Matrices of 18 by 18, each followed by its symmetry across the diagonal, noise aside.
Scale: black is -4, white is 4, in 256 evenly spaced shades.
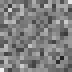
symmetric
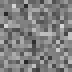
antisymmetric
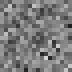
symmetric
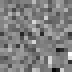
antisymmetric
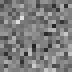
symmetric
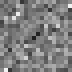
symmetric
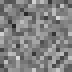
symmetric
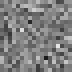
antisymmetric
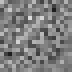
symmetric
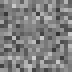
antisymmetric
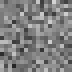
antisymmetric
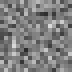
antisymmetric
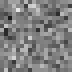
antisymmetric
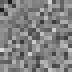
symmetric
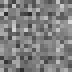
antisymmetric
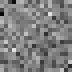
symmetric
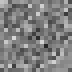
symmetric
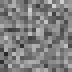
antisymmetric
